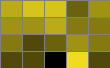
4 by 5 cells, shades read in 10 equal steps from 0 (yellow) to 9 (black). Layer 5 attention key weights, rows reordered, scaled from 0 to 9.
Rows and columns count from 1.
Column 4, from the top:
5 4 3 0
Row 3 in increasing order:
3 4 4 5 6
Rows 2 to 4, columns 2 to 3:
3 2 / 6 5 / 6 9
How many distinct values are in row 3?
4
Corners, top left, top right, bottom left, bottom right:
2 3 6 6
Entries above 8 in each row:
0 0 0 1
